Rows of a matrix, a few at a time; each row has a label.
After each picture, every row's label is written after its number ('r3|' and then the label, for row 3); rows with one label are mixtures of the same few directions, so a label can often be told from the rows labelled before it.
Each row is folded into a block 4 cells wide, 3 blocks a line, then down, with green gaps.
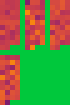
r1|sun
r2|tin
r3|sun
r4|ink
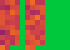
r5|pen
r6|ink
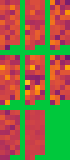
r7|ink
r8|sun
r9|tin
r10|tin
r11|sun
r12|tin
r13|ink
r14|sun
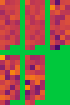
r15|tin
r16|tin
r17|ink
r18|tin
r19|sun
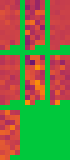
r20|tin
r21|sun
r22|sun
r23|sun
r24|pen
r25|ink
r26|ink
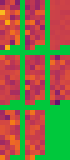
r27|tin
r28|sun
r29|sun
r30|pen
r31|sun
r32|ink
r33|pen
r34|ink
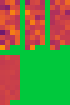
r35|pen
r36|tin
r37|tin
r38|ink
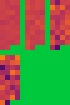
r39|ink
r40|sun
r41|ink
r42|tin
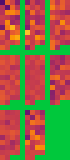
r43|pen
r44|pen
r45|sun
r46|sun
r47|tin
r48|sun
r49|sun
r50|pen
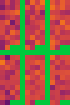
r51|sun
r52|tin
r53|sun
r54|ink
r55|ink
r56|pen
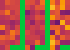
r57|sun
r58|tin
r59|sun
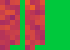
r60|ink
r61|pen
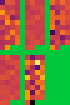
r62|tin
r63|ink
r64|pen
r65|ink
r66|ink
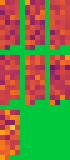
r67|tin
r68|tin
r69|pen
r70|pen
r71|sun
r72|tin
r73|ink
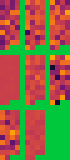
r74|sun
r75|pen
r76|tin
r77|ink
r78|sun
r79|tin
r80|sun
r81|sun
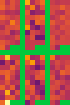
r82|sun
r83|pen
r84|ink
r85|ink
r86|pen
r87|tin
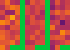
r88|ink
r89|tin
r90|sun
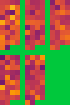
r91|ink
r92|sun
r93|pen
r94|pen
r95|tin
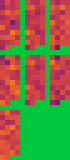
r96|sun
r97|pen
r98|ink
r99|pen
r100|pen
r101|ink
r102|ink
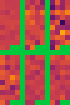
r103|sun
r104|tin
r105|sun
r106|sun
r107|ink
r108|tin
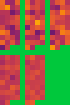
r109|pen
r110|sun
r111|pen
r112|sun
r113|ink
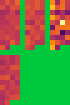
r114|tin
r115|sun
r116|sun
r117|sun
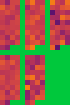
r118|ink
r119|ink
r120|tin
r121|ink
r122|sun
